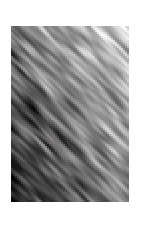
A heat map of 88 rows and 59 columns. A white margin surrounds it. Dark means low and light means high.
The histogram is bell-shaped. Values rise toward the top right. The grain runs diagonally down to the right. There are no lone odd cells. The ninth with the lowest average is the bottom left. No single row or column stands out from its neighbours. Overall the values sit about 50% of the way up the scale.
